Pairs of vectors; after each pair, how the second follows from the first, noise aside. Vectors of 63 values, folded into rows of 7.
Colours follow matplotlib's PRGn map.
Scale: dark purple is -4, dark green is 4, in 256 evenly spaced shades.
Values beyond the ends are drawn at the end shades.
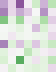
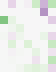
partly zeroed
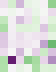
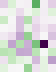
wrapped around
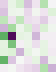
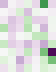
wrapped around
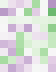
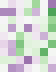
copied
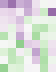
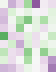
wrapped around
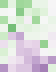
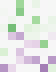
partly zeroed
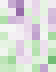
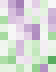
copied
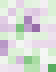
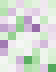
copied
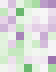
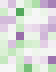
copied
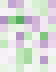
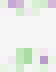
partly zeroed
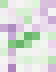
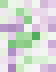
copied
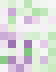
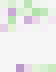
partly zeroed
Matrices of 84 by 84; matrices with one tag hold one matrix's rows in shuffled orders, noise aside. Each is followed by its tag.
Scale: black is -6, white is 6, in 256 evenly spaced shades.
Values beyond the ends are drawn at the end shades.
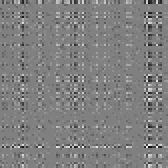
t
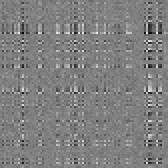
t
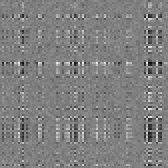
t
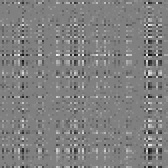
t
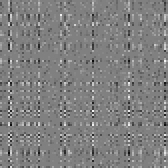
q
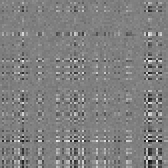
t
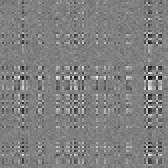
t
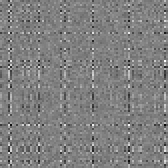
q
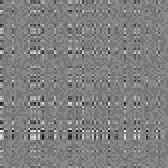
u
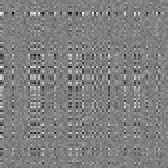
u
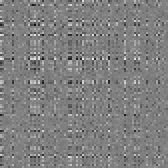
u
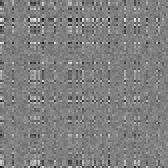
u
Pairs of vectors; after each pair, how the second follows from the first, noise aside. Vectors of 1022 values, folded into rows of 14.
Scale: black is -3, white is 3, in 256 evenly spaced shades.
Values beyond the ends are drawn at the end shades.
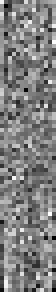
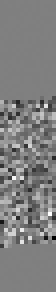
partly zeroed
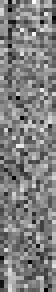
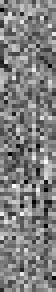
wrapped around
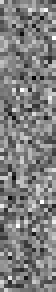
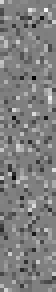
partly zeroed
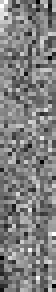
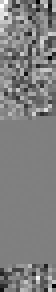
partly zeroed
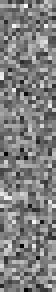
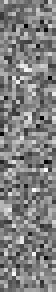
wrapped around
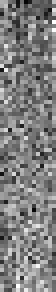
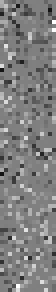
partly zeroed
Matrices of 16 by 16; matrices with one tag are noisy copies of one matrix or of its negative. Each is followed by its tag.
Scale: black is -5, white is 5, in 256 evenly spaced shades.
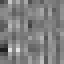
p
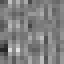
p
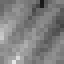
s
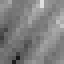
s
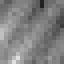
s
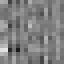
p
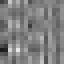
p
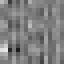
p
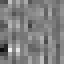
p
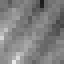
s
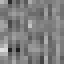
p
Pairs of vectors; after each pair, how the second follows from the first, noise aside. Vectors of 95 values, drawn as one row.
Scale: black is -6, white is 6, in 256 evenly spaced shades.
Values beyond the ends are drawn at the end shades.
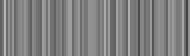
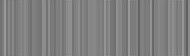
shrunk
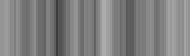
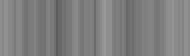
shrunk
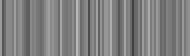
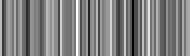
scaled up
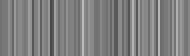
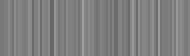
shrunk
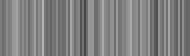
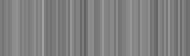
shrunk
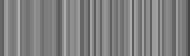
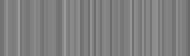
shrunk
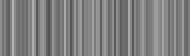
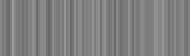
shrunk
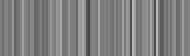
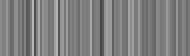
reversed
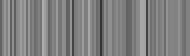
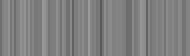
shrunk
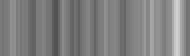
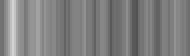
reversed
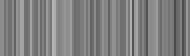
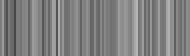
reversed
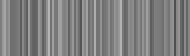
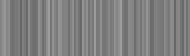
shrunk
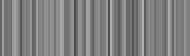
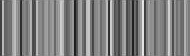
scaled up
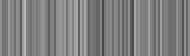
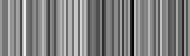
scaled up
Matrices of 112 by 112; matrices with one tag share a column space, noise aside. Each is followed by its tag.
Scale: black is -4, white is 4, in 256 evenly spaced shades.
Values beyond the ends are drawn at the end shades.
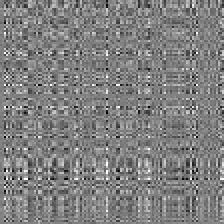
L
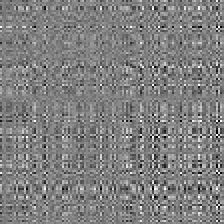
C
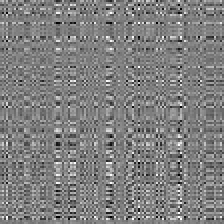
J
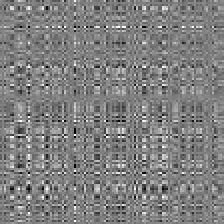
C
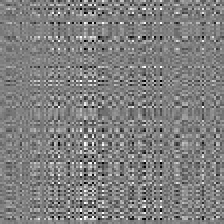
J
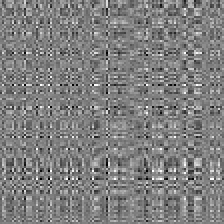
L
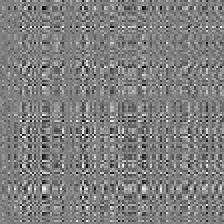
C
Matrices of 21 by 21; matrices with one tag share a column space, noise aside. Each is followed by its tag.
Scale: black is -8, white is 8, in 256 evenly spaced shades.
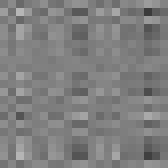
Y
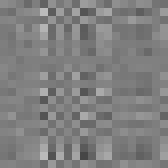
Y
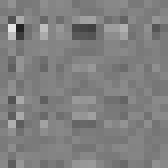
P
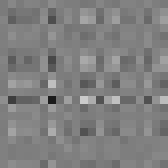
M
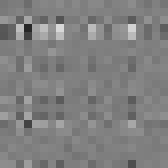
P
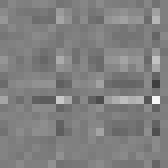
M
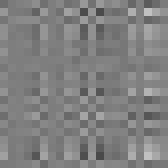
Y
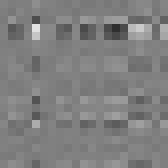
P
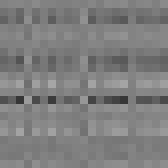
M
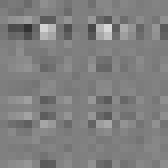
P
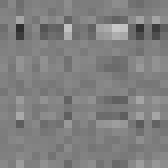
P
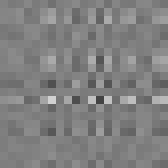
M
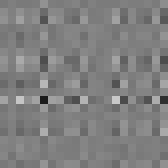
M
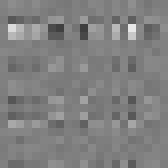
P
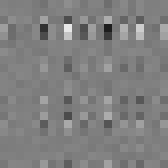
P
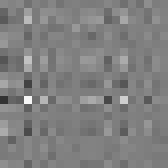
M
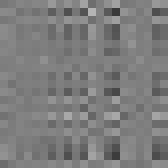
Y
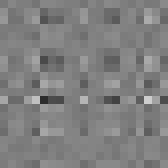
M
